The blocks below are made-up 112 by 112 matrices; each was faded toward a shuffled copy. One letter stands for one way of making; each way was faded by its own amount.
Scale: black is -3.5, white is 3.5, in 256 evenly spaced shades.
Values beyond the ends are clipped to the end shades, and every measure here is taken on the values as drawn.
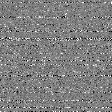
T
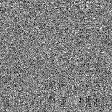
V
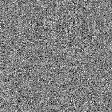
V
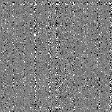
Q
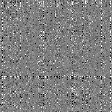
Q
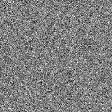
V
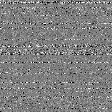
T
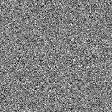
V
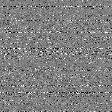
T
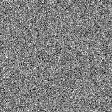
V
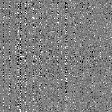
Q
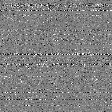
T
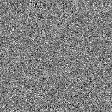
V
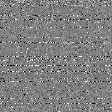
T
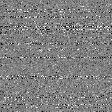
T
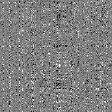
Q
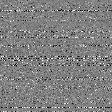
T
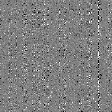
Q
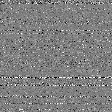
T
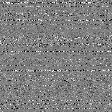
T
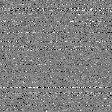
T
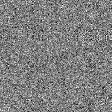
V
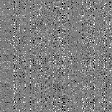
Q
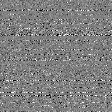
T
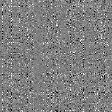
Q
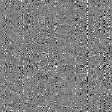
Q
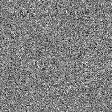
V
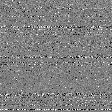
T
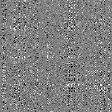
Q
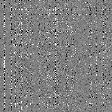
Q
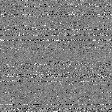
T
